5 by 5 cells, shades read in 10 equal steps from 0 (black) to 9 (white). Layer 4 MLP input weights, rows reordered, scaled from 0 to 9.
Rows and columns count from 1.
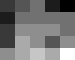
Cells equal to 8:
0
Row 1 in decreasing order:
4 3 2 1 0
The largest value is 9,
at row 5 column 5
